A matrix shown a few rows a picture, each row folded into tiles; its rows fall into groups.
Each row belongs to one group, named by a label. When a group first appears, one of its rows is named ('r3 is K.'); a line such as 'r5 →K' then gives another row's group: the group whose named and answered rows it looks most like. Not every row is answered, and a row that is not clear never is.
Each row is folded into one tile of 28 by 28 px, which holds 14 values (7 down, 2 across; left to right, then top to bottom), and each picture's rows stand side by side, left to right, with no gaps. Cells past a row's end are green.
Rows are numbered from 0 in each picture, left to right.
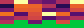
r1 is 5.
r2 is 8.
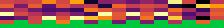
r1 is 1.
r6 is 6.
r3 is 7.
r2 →1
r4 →5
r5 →5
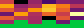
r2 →5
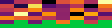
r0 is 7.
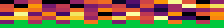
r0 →7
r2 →7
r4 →7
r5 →1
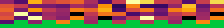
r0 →5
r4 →8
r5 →6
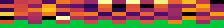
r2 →6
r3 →8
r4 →8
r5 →8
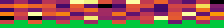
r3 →6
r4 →8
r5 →1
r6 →5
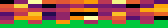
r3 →6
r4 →6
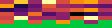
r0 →1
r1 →8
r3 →6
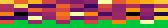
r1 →6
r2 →5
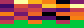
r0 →8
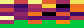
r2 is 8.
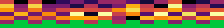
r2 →7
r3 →7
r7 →7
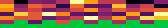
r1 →5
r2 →8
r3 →6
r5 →7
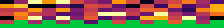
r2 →6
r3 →5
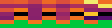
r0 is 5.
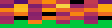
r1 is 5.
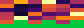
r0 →1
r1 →8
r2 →7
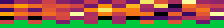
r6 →8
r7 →5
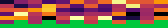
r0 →7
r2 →1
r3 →1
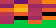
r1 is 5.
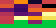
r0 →1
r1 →7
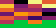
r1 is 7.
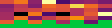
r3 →5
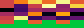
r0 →1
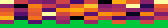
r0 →6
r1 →5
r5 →8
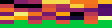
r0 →7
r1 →8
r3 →1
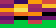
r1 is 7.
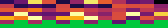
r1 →6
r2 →7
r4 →5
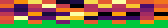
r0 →1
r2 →7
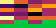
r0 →6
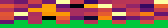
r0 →5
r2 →6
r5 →8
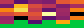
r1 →5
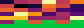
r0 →7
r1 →8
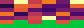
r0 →8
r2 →8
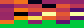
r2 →5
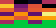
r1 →7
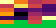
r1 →1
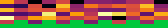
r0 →6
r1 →7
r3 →5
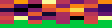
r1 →8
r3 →1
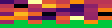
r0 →7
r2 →1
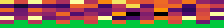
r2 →8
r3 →1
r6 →1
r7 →5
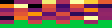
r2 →8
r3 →6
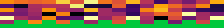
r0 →6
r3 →6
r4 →1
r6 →5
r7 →1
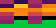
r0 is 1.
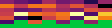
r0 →5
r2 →5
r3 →7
